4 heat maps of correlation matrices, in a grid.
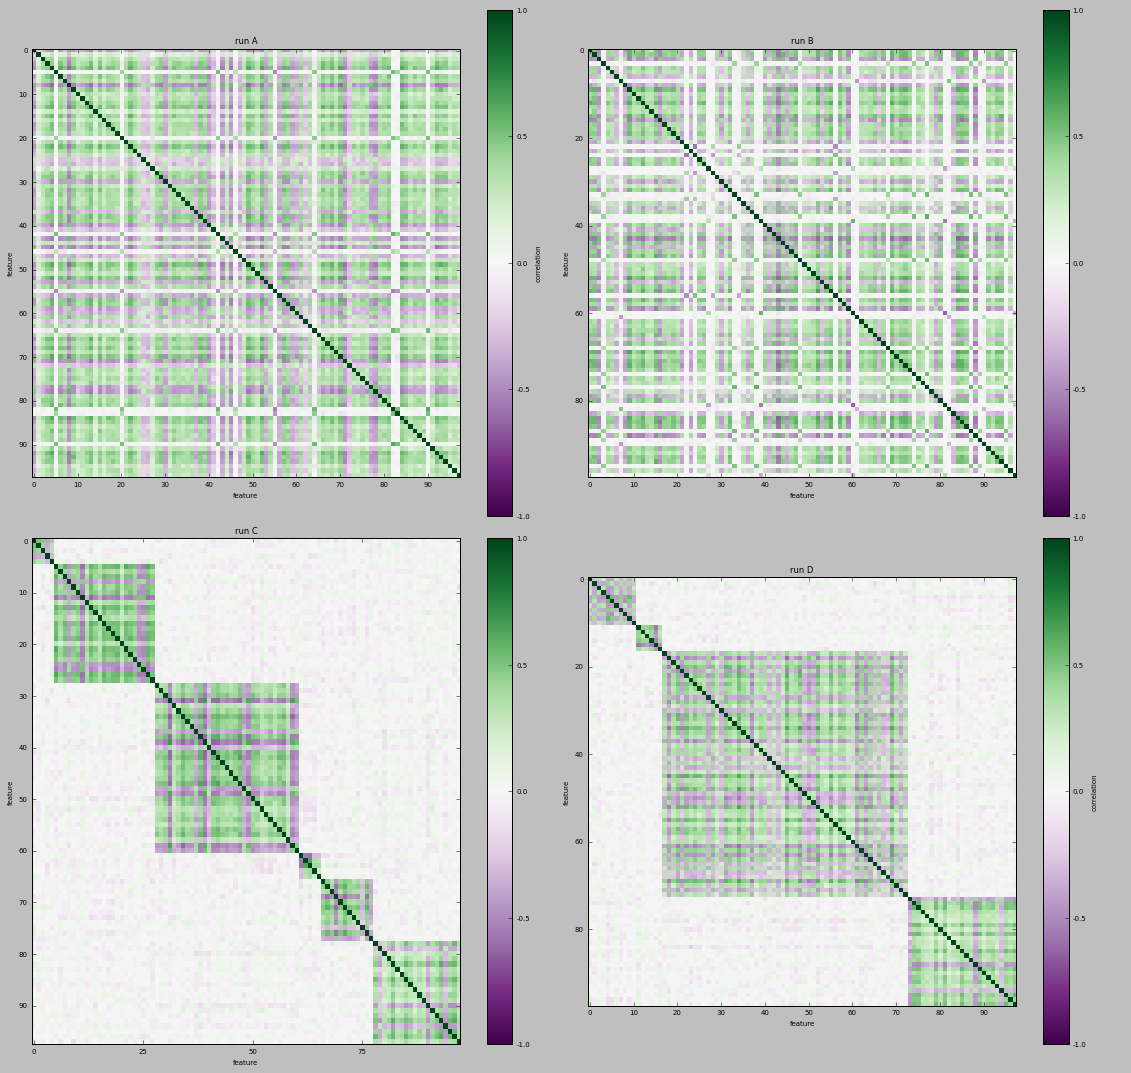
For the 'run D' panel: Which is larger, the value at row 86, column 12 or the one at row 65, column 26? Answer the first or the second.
the first
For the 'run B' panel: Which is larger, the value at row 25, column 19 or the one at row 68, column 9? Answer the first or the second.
the first
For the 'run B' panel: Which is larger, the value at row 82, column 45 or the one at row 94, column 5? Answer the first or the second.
the second
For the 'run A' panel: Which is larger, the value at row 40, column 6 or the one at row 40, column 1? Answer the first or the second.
the second
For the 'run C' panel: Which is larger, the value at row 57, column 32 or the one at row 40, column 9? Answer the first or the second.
the first
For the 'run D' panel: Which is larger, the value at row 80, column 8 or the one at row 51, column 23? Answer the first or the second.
the first
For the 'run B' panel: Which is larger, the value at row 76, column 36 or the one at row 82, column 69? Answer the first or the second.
the second
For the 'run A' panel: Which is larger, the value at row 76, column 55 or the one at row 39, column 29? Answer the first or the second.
the second
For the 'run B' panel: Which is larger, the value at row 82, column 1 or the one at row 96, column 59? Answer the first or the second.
the first
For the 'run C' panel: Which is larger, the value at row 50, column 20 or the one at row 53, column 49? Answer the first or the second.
the first
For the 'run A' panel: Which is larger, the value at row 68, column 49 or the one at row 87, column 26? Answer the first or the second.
the first
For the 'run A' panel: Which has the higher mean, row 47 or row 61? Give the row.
61
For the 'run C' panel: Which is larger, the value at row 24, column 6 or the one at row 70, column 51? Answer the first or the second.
the second
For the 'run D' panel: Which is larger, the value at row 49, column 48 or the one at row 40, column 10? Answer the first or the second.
the second
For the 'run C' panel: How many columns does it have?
98
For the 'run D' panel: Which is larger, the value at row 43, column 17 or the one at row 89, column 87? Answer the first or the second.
the second
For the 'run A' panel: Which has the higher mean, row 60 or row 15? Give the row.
15
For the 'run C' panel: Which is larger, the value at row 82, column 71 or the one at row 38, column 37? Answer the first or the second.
the first
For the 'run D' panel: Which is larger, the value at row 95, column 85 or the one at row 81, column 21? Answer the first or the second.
the first
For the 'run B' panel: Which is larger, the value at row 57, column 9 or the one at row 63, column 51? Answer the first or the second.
the first
